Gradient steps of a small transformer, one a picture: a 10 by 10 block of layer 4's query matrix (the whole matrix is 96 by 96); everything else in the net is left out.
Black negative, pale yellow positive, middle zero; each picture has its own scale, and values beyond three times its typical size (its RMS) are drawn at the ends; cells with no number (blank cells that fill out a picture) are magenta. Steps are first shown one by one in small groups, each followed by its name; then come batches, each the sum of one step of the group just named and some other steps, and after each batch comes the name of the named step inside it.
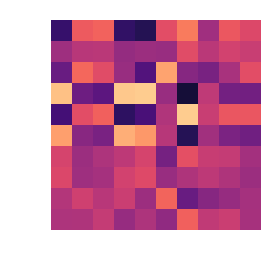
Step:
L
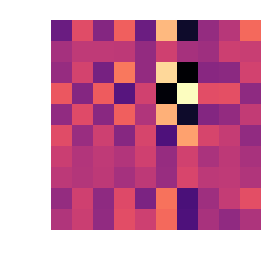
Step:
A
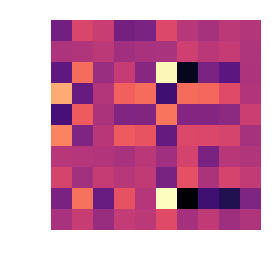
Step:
L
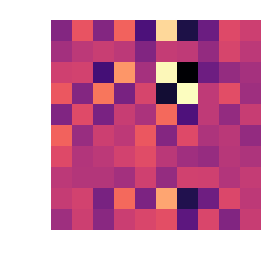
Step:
A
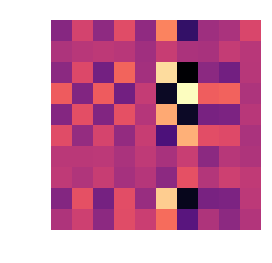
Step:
A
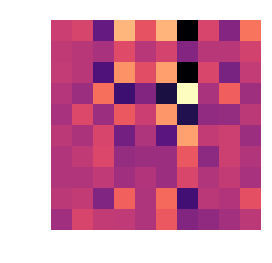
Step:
A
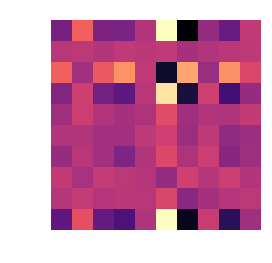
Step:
L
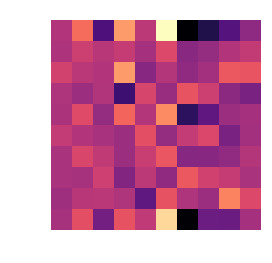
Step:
A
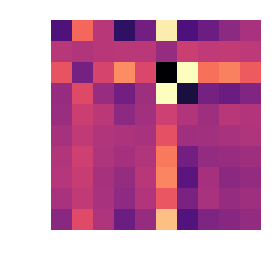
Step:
L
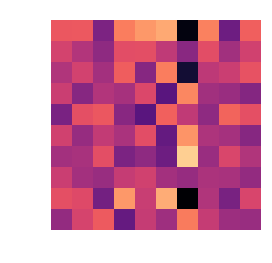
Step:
L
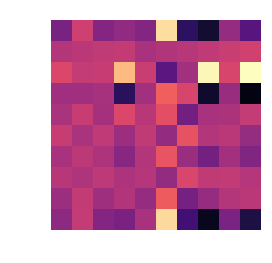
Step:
A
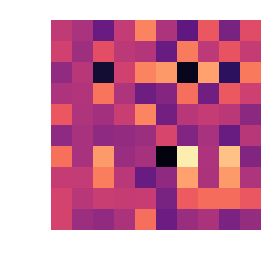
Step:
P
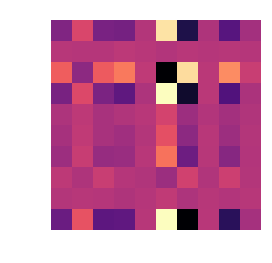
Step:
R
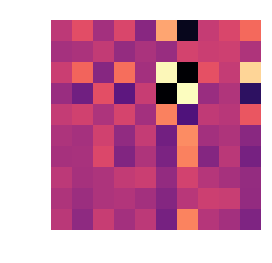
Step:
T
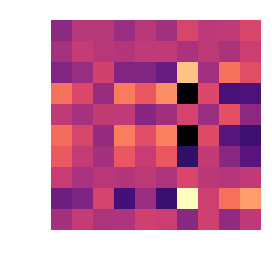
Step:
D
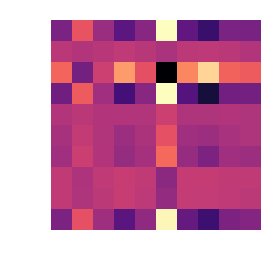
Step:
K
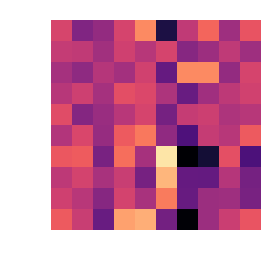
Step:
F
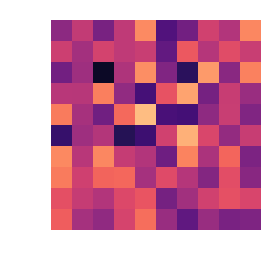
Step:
P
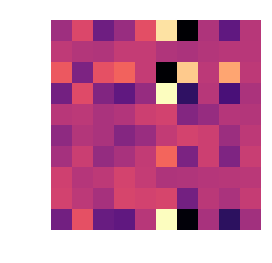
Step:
R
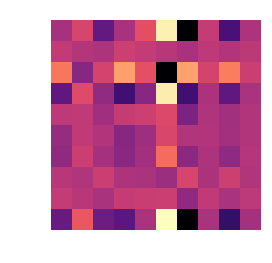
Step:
R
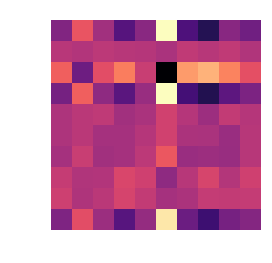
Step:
K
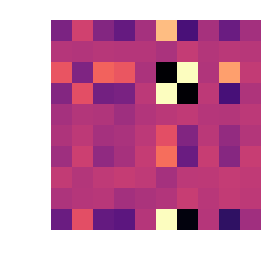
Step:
R
